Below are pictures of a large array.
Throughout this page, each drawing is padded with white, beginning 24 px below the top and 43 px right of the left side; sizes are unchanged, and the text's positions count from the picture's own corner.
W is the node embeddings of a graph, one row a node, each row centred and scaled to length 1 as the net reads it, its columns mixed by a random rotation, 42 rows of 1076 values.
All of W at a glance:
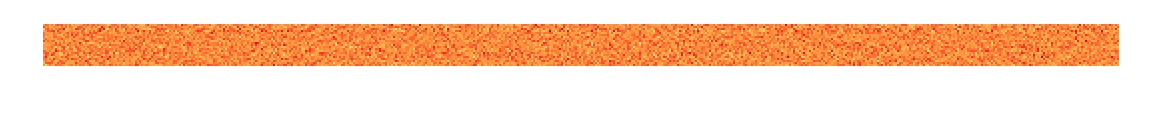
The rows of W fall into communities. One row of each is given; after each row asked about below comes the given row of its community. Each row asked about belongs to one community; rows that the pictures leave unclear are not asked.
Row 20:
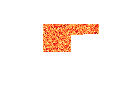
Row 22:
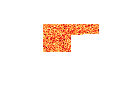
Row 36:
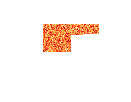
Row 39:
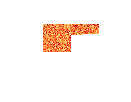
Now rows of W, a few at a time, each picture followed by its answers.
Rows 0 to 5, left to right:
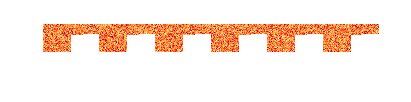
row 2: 22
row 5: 39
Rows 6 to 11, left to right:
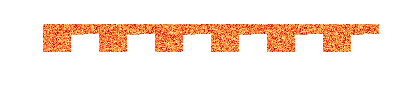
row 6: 39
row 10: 22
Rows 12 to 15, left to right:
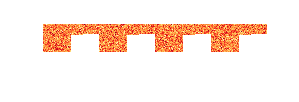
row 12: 20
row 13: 20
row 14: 36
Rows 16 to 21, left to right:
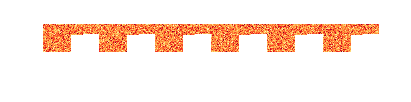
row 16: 22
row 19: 39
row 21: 39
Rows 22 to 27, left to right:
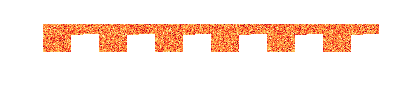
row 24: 20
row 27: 20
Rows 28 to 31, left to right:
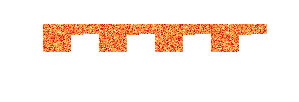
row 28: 22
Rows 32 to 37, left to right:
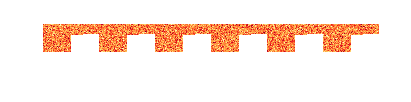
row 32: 36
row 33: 36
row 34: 22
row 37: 39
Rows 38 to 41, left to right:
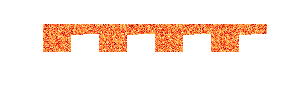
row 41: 20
